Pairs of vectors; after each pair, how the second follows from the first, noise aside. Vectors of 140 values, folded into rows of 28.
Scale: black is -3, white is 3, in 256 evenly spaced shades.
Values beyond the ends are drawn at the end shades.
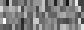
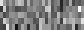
reversed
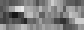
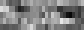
reversed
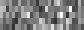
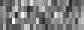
reversed
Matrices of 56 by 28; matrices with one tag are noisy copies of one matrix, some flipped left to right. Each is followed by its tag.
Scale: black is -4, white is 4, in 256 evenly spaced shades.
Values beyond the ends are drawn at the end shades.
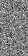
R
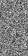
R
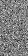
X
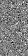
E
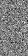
E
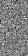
E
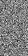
X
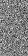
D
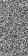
D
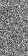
D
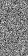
E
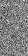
D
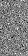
D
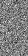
E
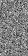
R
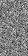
R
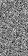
R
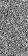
D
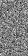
R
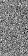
D
